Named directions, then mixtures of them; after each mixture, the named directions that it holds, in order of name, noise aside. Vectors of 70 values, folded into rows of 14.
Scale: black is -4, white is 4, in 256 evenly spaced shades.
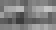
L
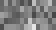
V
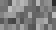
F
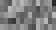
F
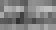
L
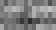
L, V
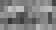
F, L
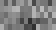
L, V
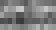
L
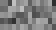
F, V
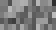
F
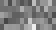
V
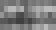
L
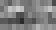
F, L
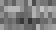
L, V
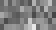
V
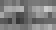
L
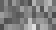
V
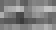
L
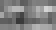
L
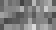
L, V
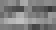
L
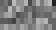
F, V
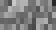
F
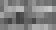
L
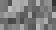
F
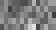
F, V
